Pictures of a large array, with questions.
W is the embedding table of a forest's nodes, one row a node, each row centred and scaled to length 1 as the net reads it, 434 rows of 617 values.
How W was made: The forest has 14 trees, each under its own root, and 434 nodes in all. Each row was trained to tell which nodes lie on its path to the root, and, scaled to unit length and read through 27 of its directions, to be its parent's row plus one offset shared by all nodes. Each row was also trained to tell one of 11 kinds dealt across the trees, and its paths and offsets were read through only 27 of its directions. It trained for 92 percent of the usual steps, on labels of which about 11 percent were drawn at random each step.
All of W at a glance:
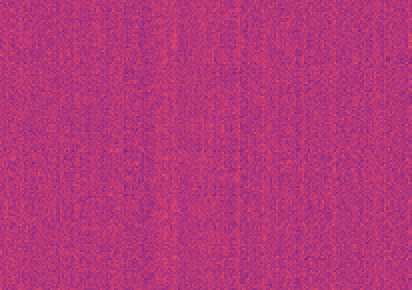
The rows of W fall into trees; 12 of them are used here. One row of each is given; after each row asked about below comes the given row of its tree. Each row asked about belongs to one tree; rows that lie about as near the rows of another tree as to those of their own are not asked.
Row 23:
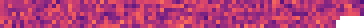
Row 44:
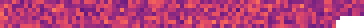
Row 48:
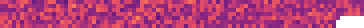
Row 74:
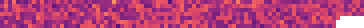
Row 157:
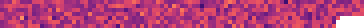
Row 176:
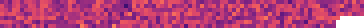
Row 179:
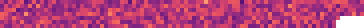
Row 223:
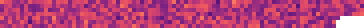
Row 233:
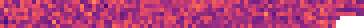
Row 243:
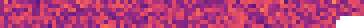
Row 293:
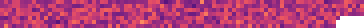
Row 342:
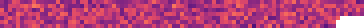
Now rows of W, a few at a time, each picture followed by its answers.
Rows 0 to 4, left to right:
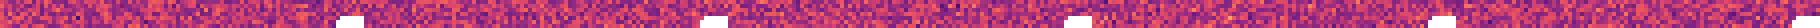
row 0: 48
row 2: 74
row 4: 342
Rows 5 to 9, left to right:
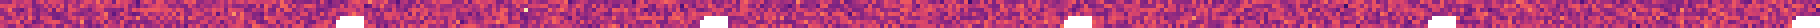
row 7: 179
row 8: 243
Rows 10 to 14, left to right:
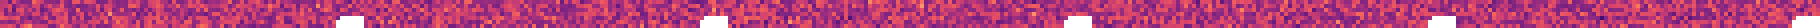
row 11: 48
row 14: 179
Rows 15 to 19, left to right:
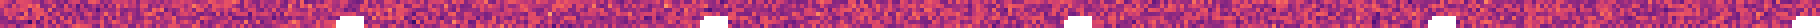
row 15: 179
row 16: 233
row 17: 223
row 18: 48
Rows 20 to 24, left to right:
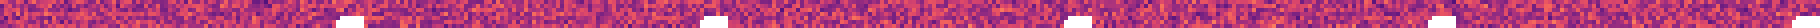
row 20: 179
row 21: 243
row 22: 179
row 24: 293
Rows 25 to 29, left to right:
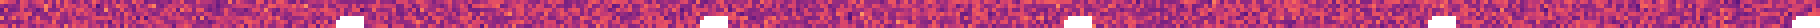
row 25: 223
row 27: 74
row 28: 233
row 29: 48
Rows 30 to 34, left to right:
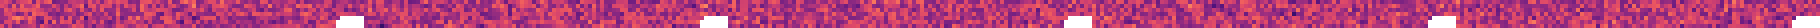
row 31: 293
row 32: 48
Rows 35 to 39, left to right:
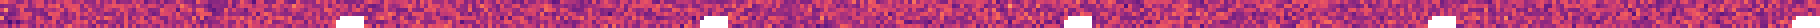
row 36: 223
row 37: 48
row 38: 179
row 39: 342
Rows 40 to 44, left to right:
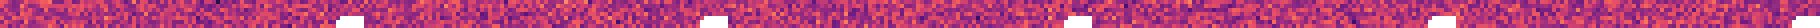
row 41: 233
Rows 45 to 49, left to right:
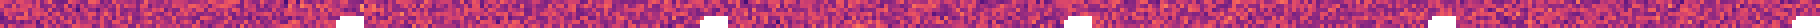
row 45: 179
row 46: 342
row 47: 233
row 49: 233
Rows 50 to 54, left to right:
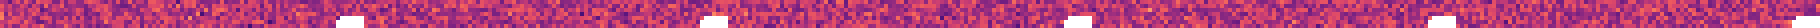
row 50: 48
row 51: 48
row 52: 233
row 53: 44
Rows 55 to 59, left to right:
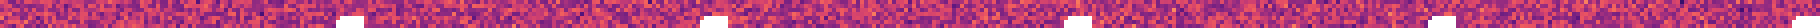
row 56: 243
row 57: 176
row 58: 48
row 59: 233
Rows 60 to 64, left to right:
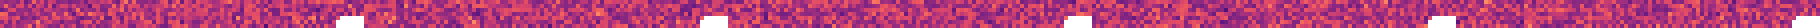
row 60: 74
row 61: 23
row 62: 48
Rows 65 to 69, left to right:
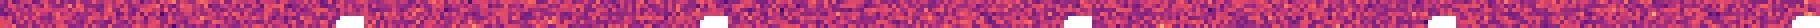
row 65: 233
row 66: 23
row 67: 179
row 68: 48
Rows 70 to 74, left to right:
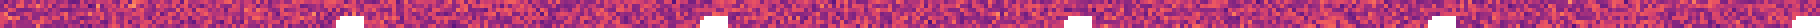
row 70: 342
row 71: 176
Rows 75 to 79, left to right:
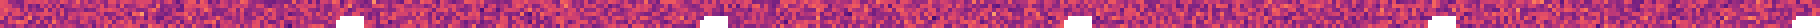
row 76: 293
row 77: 293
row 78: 179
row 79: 243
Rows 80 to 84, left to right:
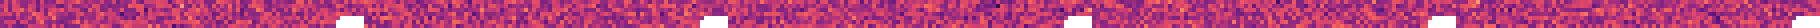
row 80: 293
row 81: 243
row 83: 293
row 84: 179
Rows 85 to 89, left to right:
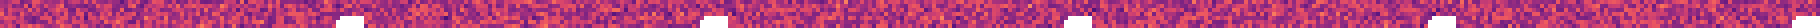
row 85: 157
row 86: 44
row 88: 157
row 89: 44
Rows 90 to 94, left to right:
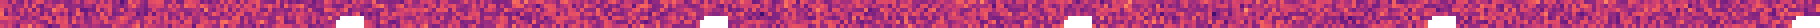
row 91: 293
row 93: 74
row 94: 293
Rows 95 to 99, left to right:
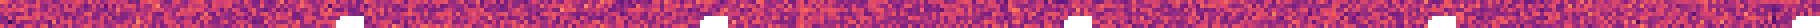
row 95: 293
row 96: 179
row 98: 342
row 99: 44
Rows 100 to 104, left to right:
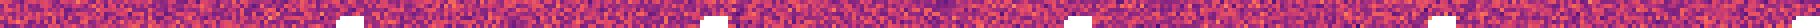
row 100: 243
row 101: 48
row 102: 243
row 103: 342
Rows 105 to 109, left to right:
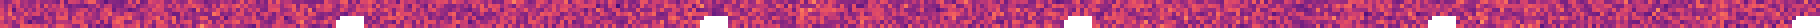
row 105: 179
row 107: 48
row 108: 176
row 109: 48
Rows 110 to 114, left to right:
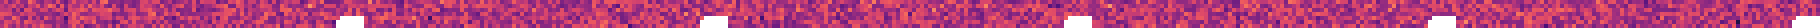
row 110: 48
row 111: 243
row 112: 23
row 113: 293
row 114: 176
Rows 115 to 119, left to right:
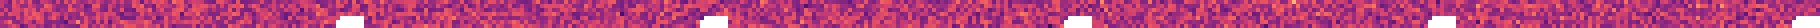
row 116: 179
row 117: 157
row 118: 233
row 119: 48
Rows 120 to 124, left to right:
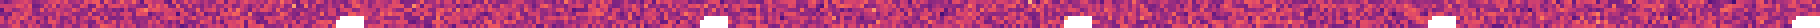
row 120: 233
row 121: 233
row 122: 342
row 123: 342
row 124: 233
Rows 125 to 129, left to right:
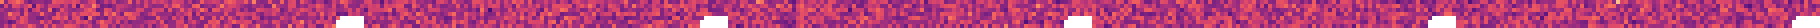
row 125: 179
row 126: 74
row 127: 48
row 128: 48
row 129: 48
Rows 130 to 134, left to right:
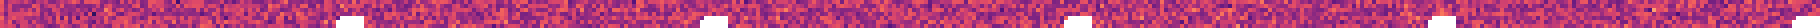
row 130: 233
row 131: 293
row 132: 44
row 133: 176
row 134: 179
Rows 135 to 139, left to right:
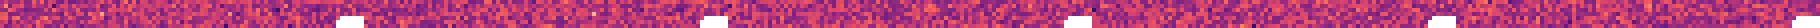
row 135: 44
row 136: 223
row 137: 293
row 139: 48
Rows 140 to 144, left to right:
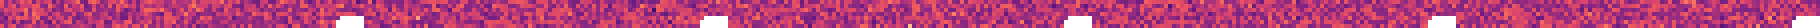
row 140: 233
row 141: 293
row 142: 23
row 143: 293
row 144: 74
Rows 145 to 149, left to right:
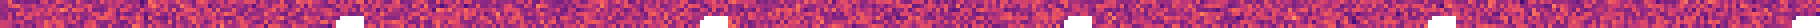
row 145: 293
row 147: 243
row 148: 179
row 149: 157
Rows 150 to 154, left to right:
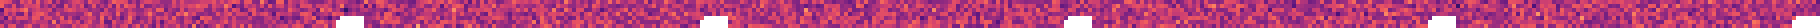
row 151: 243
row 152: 157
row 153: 157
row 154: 157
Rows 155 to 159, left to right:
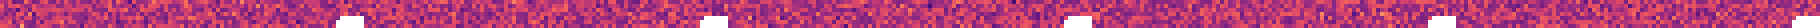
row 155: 23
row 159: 223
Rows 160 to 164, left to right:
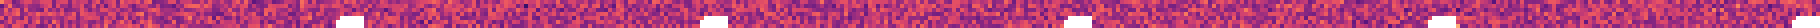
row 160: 233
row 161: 176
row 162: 74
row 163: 74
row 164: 233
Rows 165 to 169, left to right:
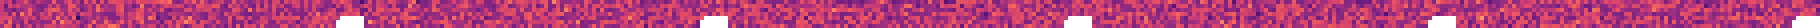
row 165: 23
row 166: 48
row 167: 243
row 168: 293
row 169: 233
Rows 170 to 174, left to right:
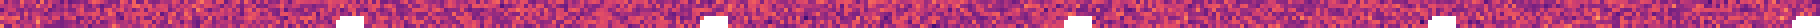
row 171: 44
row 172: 23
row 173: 223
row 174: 342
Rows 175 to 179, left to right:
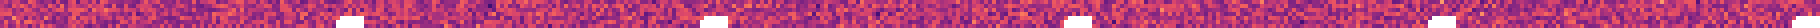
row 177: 342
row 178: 48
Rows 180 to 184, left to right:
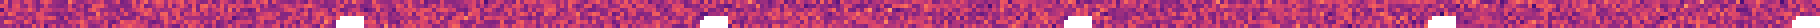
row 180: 48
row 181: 157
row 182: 179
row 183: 74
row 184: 293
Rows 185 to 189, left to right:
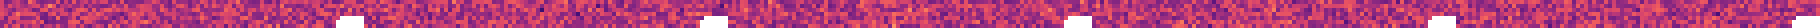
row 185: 233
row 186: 293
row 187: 342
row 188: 74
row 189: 293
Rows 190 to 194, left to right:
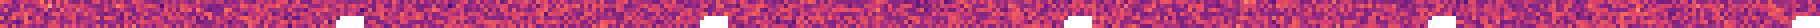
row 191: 223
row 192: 243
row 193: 23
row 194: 342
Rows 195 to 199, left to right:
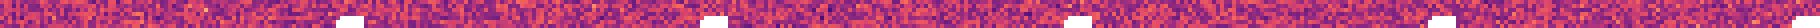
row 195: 293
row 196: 23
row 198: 44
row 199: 179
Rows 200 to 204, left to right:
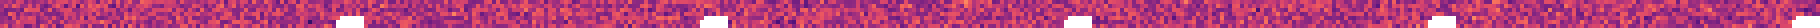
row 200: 48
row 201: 293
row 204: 342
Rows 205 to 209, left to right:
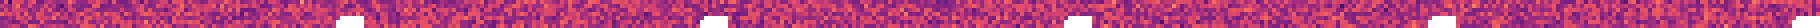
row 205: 179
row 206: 157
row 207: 243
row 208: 233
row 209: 293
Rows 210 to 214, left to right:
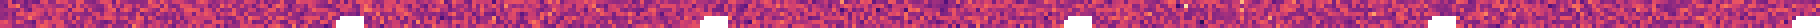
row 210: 293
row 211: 23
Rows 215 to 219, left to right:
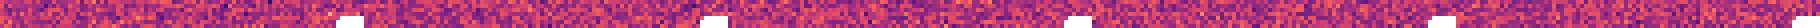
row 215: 23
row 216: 23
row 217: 157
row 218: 74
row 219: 342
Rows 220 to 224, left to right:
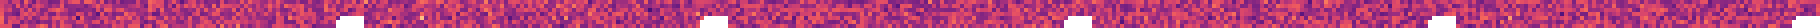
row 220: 243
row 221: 233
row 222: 243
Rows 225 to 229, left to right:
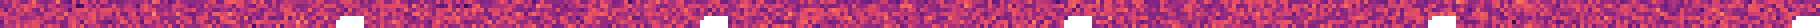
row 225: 157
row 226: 342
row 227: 179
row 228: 48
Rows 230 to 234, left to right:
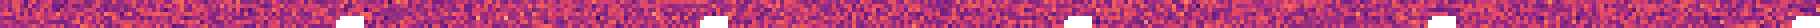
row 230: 179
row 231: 74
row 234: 74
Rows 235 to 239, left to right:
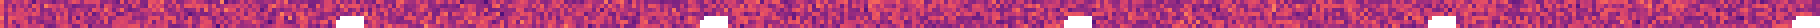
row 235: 233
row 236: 157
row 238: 74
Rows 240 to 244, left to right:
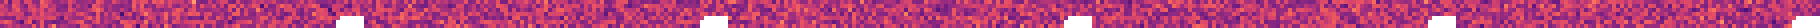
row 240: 176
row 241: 223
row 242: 223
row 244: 342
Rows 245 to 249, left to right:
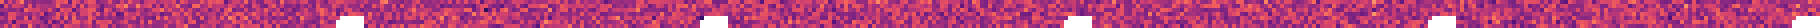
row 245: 233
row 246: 179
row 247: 293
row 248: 233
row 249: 293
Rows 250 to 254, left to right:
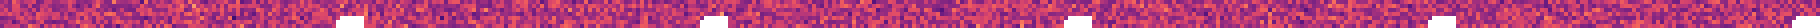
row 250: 179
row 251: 23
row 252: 342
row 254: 157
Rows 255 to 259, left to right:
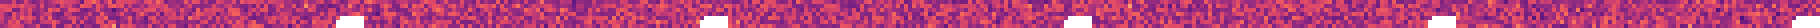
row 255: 23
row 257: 176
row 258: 179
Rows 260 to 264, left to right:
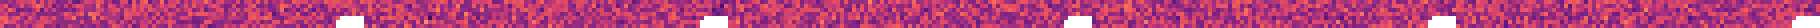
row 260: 176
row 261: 293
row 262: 176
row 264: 23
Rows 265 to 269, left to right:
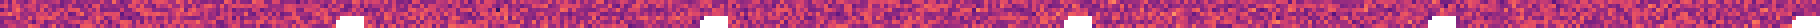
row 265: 157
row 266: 223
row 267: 23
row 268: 179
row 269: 157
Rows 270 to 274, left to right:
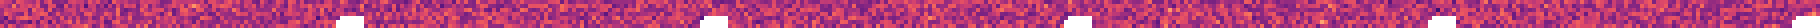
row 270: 179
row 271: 179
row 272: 179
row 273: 157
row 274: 48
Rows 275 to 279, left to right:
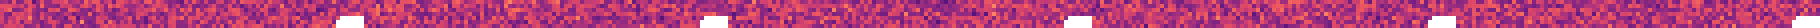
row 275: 23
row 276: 48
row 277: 243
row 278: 233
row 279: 342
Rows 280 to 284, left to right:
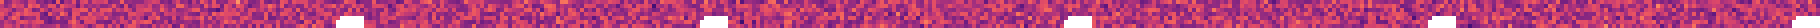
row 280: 233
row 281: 293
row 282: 342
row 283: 243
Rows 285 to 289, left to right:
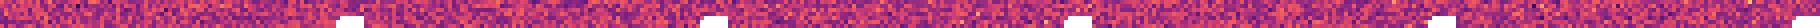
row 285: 179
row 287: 233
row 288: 293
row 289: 342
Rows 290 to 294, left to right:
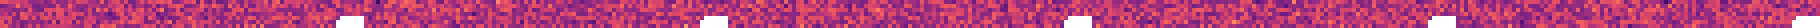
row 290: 243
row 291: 176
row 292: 48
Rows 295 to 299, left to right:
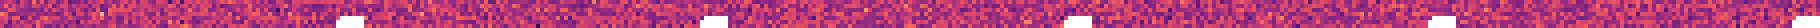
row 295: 44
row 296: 223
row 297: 179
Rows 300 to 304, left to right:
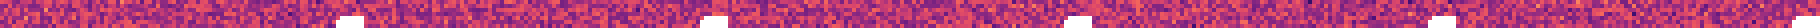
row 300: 233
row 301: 48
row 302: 243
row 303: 176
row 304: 233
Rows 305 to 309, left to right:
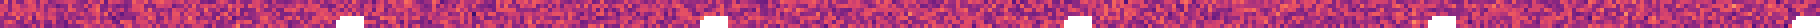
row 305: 23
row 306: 176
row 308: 233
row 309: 342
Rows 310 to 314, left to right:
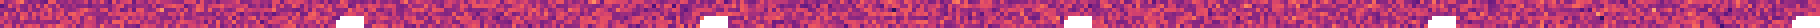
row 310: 179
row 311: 44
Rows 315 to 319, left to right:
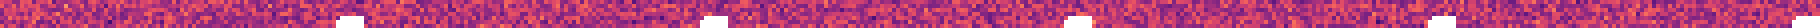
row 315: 233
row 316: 48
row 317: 179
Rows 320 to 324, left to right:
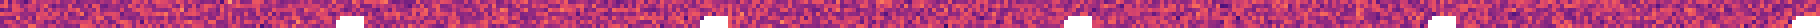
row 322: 23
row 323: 48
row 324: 23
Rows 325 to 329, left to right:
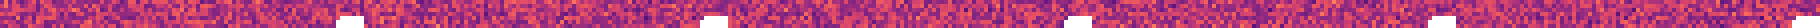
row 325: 44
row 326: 48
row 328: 74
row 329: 74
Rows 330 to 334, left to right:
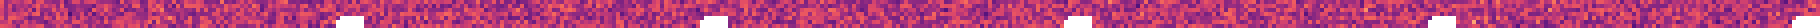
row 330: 233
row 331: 179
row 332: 179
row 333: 293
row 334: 176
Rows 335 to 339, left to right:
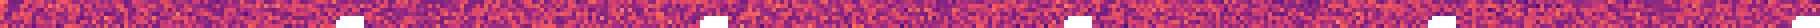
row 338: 243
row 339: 342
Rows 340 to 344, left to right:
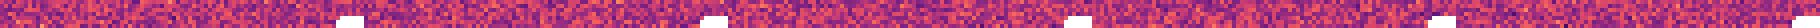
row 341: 157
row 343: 179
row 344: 48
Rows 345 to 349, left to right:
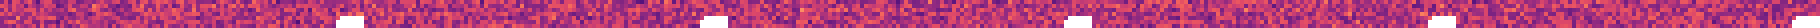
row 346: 233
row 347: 293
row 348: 23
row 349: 44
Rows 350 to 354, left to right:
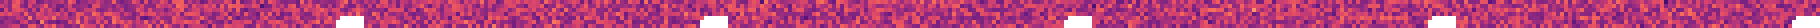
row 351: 48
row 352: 23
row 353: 293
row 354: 23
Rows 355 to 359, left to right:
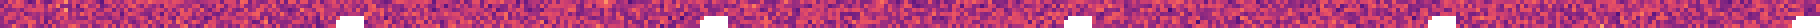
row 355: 342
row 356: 74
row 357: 293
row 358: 243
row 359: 293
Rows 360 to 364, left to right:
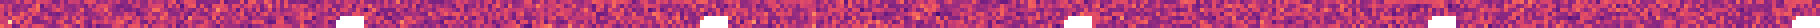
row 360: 48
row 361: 74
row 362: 233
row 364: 233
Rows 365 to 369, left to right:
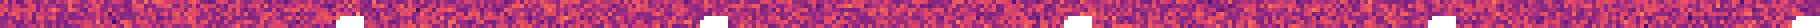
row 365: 23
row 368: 179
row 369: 74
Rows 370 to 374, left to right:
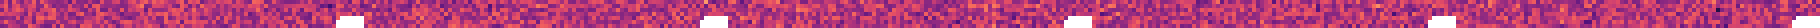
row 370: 44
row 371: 74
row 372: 48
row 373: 243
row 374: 157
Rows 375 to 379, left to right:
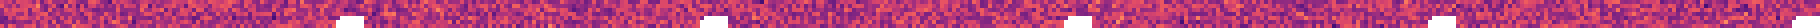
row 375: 179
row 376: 293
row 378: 176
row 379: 293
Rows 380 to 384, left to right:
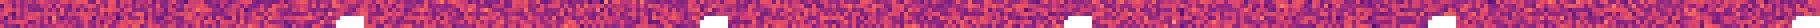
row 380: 293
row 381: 243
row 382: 157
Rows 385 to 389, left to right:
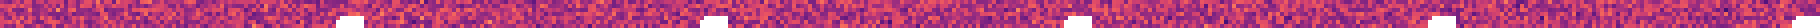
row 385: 48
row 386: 233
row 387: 233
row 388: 23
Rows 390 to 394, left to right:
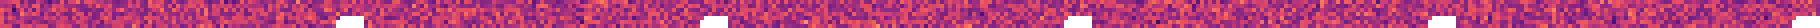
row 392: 223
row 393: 243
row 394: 23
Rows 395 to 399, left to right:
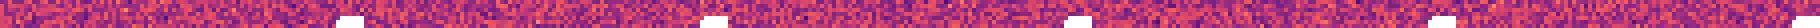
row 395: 23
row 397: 243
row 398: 157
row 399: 176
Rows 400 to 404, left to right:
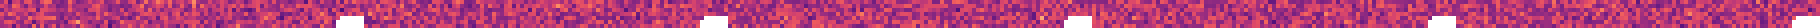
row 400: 48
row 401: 179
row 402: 74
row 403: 176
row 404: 342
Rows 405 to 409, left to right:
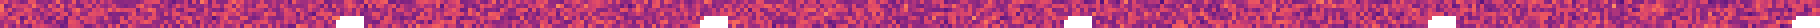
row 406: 179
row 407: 176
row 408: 74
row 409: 293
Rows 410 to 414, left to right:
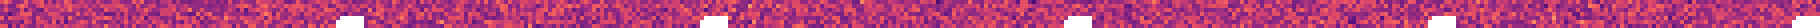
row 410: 243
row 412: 23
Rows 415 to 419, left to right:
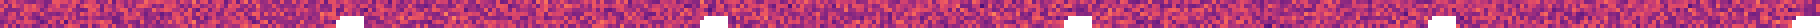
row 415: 23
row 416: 223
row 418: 233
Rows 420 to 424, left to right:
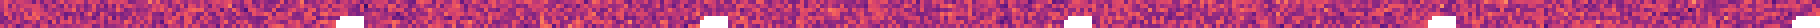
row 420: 293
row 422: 48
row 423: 23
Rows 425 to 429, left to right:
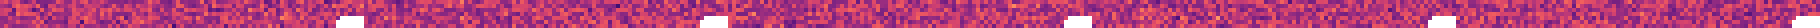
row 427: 243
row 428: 157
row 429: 233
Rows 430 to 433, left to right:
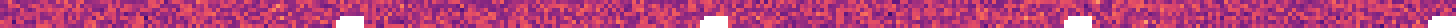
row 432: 293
